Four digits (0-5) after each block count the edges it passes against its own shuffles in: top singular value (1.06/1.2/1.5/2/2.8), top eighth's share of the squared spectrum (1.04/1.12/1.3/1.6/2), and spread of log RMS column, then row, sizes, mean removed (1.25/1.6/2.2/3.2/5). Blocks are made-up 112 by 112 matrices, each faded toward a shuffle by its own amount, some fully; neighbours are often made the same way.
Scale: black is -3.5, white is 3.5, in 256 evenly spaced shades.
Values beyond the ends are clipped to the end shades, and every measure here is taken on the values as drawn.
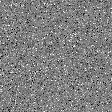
2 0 0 0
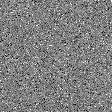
2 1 0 0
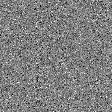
0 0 1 0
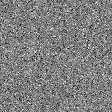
0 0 0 0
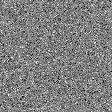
0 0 0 0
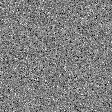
0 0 0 0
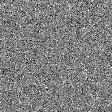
0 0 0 0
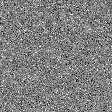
0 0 0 0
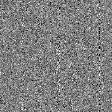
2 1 3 0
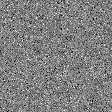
0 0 0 0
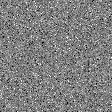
0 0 0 0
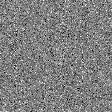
0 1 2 0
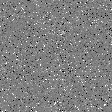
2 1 0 0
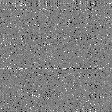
4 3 1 2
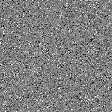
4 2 1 1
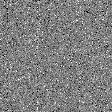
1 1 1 0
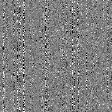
2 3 4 0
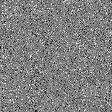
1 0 1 0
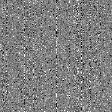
2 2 3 0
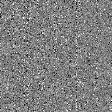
1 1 3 0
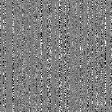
2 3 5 0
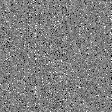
1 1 2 0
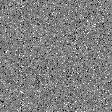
0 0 1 0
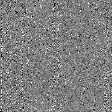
2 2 3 0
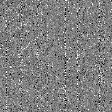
2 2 3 0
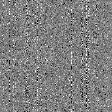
2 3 4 0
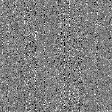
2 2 3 0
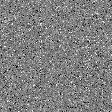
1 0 1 0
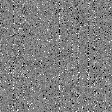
2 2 3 0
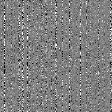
3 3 4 0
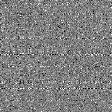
4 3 2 3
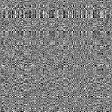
5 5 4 4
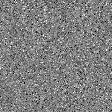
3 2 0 0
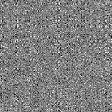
4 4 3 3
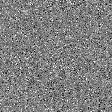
3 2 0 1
